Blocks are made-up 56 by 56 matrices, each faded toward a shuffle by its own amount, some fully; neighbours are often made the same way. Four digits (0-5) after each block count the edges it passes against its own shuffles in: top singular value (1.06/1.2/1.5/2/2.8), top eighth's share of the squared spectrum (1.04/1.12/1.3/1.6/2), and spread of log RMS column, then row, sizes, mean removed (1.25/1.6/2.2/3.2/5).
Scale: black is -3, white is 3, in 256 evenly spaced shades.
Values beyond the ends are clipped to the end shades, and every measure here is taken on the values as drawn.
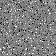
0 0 0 0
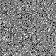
3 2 0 0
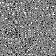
3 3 1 1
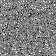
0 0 0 0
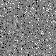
2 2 0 0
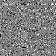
3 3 0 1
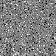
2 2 0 0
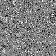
2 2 0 0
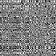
4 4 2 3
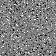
1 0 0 0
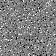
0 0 0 0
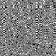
4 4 2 2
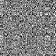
4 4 2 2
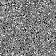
1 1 0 0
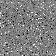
0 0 0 0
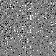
3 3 2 1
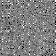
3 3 2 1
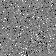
0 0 0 0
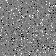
2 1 1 0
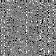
4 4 3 1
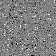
2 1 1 0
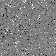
1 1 0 0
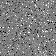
0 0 0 0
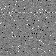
2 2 0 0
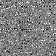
3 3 0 2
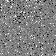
2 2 0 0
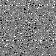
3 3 0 2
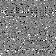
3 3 0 2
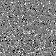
2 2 0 1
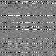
4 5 1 4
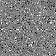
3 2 0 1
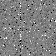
2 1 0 0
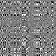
4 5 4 4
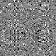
4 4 2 2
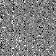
1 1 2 0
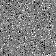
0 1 1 0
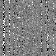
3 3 3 0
